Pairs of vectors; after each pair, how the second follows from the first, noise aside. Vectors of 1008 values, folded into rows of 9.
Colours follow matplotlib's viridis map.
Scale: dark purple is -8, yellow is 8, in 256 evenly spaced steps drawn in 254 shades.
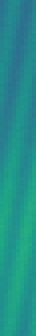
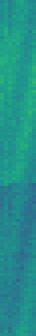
wrapped around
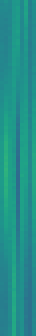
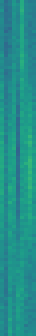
reversed
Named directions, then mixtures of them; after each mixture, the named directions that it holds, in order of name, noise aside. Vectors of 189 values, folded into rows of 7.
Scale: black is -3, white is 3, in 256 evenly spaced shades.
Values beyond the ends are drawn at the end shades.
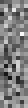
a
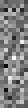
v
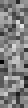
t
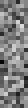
t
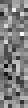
a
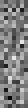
v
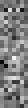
t, v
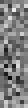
a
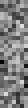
t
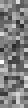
t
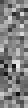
a, t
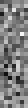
a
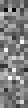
a, v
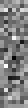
t, v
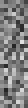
t, v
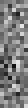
a, t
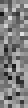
a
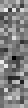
t, v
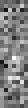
t, v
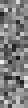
a, t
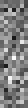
v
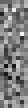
a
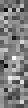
t, v
